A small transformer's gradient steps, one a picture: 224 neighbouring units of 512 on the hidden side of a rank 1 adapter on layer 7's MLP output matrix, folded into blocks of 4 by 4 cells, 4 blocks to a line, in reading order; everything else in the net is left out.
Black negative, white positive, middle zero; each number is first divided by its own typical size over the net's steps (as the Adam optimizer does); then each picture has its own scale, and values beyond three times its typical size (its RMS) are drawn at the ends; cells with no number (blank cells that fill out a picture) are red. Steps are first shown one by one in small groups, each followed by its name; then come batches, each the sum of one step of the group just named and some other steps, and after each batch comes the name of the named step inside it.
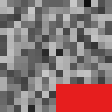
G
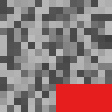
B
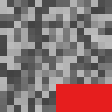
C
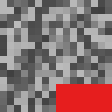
C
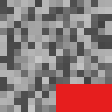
C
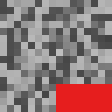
B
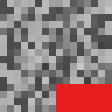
G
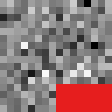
G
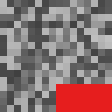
C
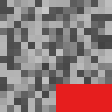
B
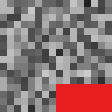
G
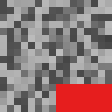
B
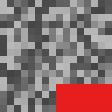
C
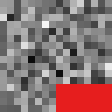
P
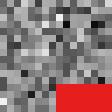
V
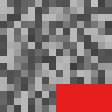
V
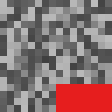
P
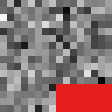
V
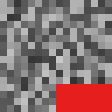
P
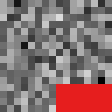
V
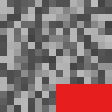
P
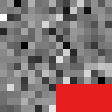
V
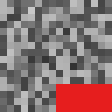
P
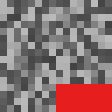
P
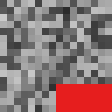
V
